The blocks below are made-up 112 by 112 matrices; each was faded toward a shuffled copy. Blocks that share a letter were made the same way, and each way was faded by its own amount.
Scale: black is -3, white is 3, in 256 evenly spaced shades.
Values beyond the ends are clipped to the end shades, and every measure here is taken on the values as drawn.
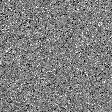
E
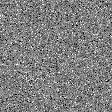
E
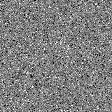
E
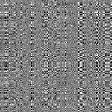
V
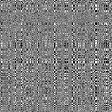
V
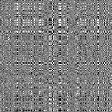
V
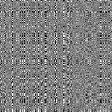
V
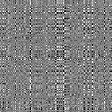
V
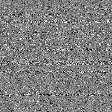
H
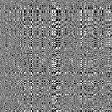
V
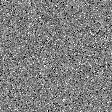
E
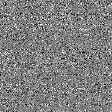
H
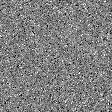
E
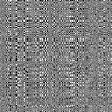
V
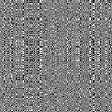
V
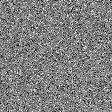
E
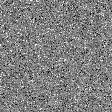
E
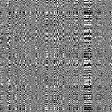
V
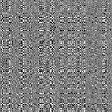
V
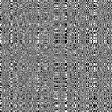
V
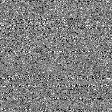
H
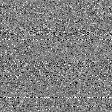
H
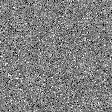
E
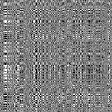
V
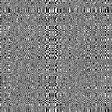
V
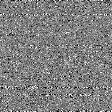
H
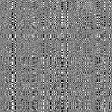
V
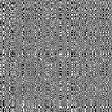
V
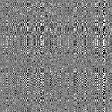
V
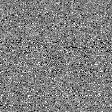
H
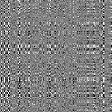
V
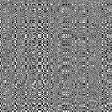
V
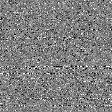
H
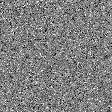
E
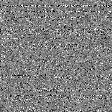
H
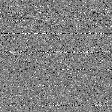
H
